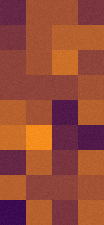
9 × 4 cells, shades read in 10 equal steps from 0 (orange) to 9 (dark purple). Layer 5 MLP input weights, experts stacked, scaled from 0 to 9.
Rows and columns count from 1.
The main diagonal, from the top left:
7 4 2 4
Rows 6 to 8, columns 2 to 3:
0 7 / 3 6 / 5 5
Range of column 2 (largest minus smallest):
5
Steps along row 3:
down down up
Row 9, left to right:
9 3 6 3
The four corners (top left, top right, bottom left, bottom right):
7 6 9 3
